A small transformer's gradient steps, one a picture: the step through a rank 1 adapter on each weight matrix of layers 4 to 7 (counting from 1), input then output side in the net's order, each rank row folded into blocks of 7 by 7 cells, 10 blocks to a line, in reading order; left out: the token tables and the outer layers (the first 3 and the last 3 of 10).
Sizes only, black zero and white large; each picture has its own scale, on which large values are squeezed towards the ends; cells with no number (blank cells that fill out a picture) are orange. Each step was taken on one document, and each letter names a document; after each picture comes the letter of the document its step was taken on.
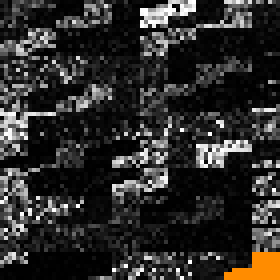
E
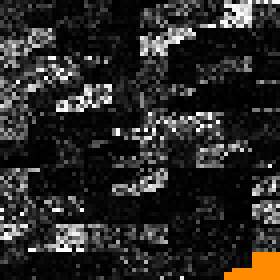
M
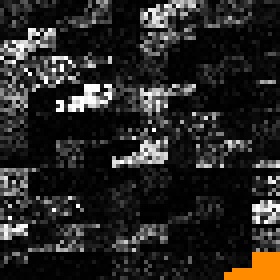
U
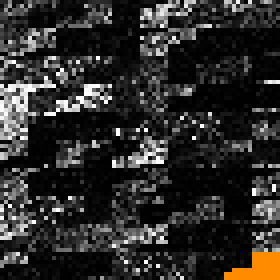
M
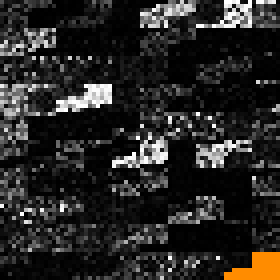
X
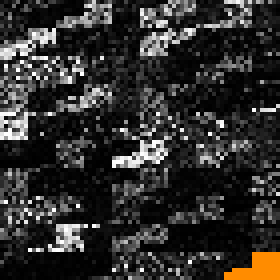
E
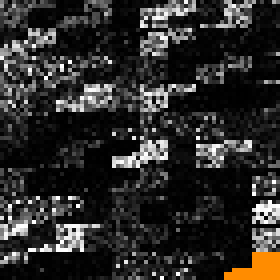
U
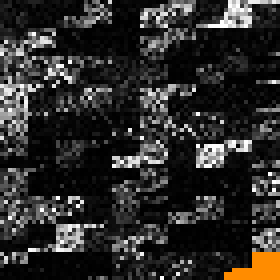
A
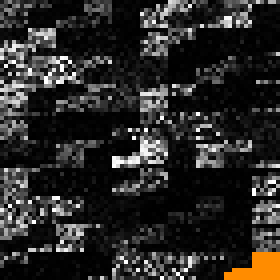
U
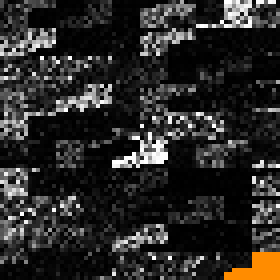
X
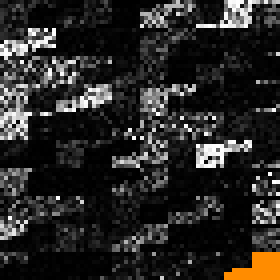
A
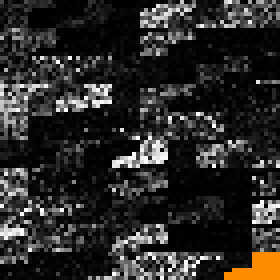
X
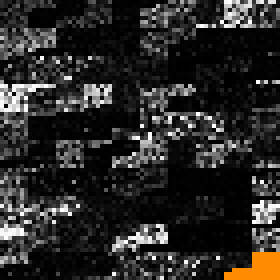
X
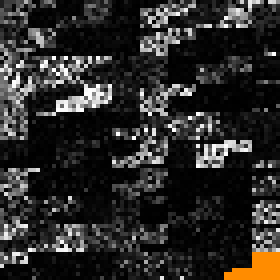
M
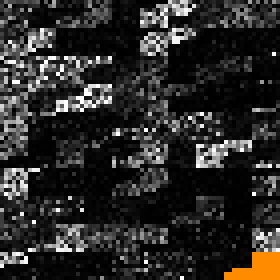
M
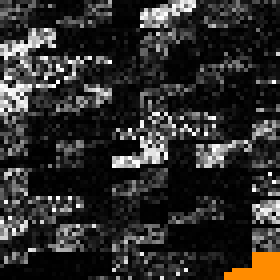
A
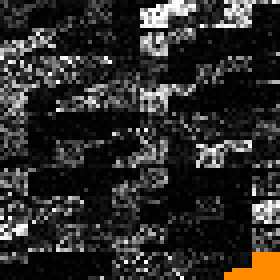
U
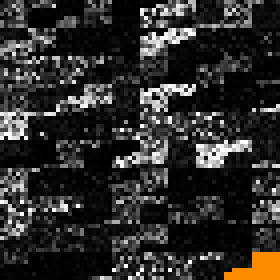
E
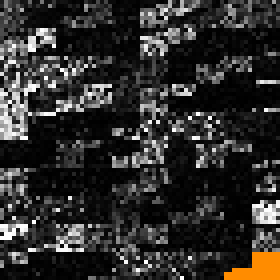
M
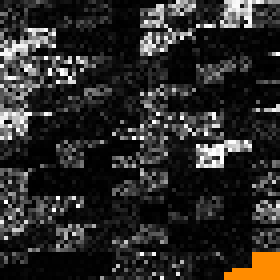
A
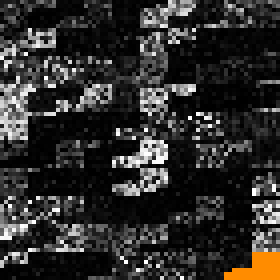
M
